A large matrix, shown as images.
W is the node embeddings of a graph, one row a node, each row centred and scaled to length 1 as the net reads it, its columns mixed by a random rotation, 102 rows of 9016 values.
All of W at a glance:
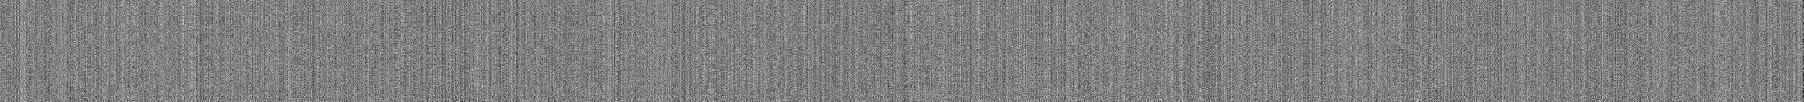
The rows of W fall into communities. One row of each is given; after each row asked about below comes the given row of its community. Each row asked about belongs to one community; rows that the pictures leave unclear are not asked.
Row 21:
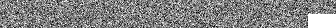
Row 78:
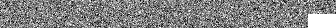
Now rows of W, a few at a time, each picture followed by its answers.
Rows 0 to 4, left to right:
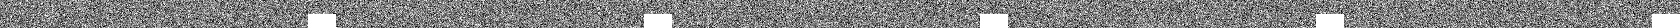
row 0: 78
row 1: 78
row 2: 21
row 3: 78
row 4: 78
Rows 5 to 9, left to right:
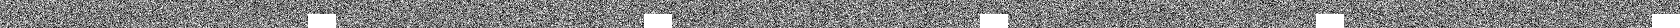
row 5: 21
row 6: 21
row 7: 21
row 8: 21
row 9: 78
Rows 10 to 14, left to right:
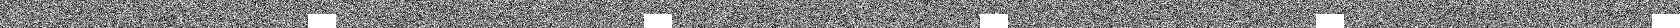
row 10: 21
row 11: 21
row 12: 21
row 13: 21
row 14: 21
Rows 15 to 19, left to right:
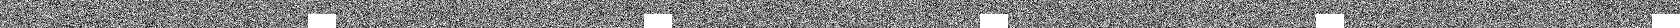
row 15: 78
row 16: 21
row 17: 21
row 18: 21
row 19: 21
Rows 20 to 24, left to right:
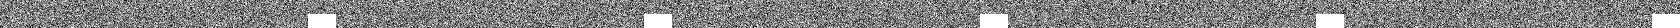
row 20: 21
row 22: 78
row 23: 21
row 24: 21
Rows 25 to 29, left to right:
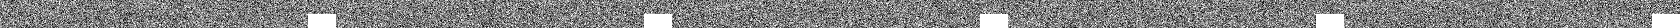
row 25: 21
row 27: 78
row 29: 21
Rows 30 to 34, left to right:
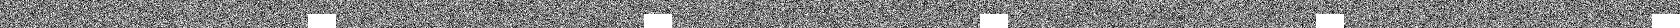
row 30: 21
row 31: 78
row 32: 78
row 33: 21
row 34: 21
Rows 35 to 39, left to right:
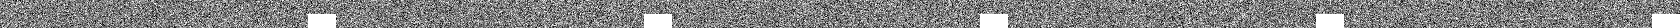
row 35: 21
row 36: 21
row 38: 21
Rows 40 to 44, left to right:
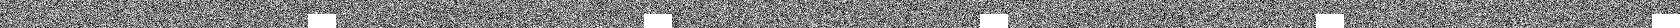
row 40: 78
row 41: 21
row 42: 78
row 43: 21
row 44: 78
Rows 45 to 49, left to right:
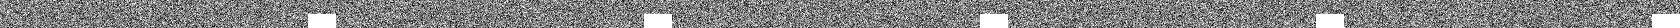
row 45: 21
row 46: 21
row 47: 78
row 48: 21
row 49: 78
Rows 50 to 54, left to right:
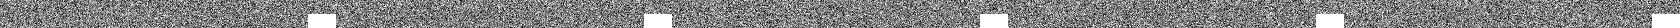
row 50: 78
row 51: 21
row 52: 78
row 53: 78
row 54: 21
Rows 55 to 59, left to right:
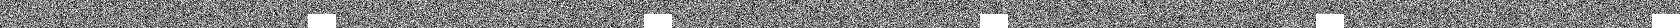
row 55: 78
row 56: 78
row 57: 21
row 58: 21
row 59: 21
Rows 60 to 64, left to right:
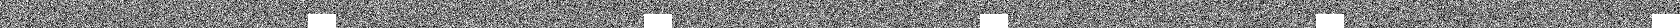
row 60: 21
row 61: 78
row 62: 78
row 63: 78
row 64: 21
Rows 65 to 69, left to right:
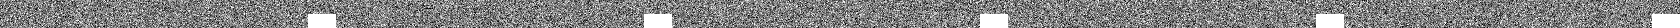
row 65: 78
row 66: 78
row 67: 78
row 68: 78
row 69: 21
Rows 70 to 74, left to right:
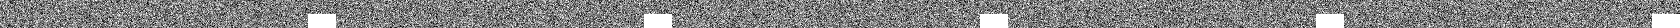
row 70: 21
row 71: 78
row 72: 78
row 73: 78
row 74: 21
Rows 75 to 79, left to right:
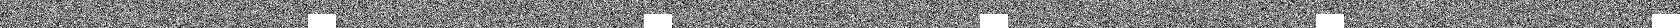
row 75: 78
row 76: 78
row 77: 21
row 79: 78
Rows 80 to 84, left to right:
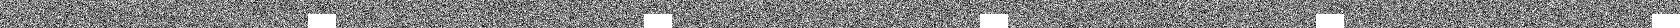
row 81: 78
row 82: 78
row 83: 21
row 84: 78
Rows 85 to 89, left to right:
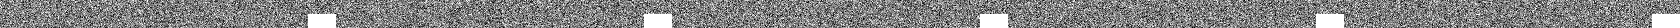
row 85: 78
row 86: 78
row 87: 78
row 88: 21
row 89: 78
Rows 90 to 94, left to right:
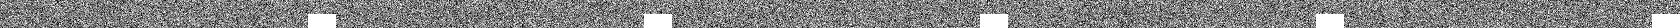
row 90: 21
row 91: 21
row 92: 78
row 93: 21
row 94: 78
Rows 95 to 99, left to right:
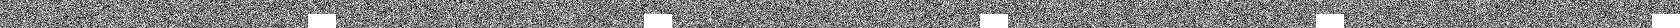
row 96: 21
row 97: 21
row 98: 78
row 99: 21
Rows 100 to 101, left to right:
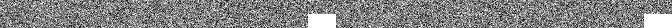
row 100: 78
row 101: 21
